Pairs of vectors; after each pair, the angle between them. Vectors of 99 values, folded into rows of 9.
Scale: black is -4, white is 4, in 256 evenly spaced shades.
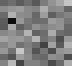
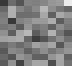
partly aligned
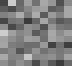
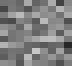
partly aligned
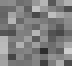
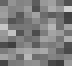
partly opposed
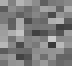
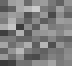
orthogonal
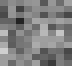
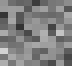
partly aligned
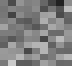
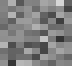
nearly opposite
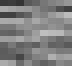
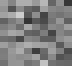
partly opposed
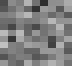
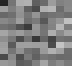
partly aligned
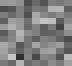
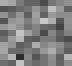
nearly parallel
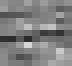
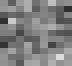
partly aligned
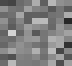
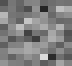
orthogonal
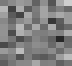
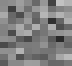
nearly parallel
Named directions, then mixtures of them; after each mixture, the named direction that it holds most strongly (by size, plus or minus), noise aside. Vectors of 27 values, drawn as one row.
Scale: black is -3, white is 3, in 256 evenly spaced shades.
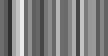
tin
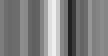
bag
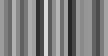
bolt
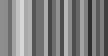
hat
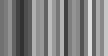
hat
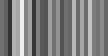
tin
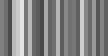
tin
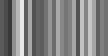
tin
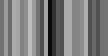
bag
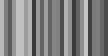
hat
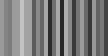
hat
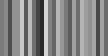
tin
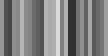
bag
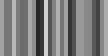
bolt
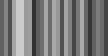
hat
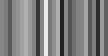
hat
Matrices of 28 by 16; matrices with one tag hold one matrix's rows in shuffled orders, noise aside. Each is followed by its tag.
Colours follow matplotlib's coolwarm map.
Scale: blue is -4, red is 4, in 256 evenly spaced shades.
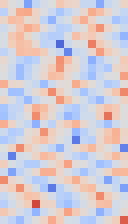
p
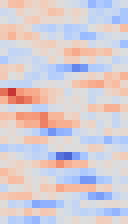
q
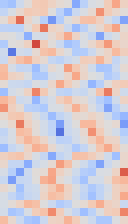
p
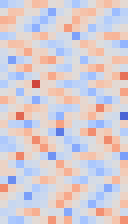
p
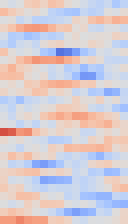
q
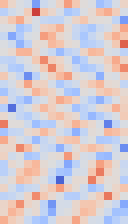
p
